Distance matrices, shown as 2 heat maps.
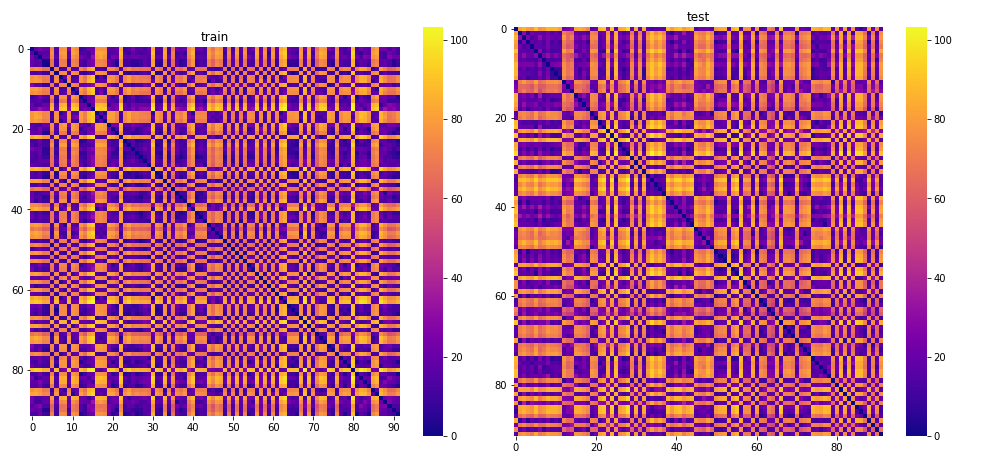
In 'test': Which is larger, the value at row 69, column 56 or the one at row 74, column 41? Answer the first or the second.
the first
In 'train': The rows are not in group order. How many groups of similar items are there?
2
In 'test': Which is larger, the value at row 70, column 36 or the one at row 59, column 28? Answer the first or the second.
the second
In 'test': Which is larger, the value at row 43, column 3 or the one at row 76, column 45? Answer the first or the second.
the second
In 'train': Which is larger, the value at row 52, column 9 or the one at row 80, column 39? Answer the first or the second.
the second
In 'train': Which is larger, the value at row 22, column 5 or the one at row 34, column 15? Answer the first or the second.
the second
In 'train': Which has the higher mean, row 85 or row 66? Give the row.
85
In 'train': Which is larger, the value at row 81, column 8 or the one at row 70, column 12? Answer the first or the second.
the first
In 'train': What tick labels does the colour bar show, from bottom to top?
0, 20, 40, 60, 80, 100
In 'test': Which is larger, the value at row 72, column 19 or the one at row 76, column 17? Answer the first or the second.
the second
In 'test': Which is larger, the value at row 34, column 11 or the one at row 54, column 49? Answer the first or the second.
the first
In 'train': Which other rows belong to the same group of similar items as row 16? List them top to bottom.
5, 7, 8, 10, 11, 17, 18, 22, 30, 33, 35, 39, 40, 44, 45, 46, 47, 49, 51, 53, 56, 58, 60, 62, 63, 67, 69, 71, 72, 73, 76, 80, 85, 86
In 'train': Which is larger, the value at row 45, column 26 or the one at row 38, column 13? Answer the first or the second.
the first
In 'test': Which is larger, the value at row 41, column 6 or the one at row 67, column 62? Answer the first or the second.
the first
